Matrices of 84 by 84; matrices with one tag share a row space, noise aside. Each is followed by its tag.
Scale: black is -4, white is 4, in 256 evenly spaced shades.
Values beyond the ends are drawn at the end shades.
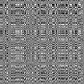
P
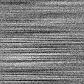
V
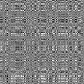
P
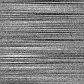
V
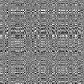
P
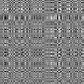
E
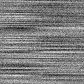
V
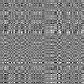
E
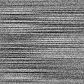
V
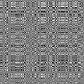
P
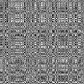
P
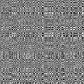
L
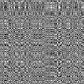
E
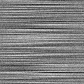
V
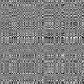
L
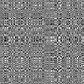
E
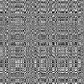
P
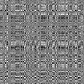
P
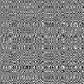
L
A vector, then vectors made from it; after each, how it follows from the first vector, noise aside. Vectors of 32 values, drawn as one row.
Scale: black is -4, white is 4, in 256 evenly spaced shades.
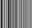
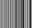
reversed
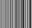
reversed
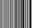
reversed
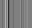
partly zeroed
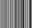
reversed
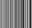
reversed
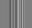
partly zeroed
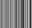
reversed
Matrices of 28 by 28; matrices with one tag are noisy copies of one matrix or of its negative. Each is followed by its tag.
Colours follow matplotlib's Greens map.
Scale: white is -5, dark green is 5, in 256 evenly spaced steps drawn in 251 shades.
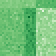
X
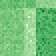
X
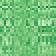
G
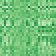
G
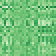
G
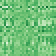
G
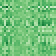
G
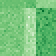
X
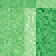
X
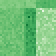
X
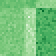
X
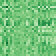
G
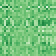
G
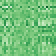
G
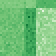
X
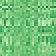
G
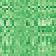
G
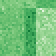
X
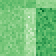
X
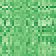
G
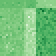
X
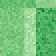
X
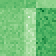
X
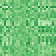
G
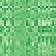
G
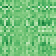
G
